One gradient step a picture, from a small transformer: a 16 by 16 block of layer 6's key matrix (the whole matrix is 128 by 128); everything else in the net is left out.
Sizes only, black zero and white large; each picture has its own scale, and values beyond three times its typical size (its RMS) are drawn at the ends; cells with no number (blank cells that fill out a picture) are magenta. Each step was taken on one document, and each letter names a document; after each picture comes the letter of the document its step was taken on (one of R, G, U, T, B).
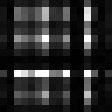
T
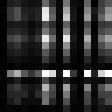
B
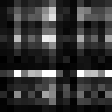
B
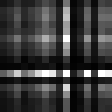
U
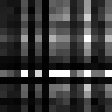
B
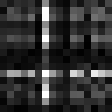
B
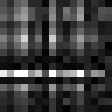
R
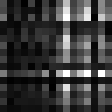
R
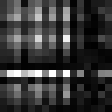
B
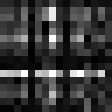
T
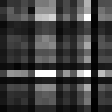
R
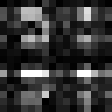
T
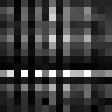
U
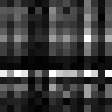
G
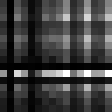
R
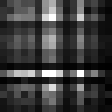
R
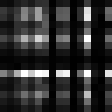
T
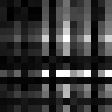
U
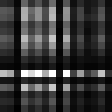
U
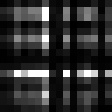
T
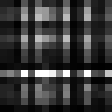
B
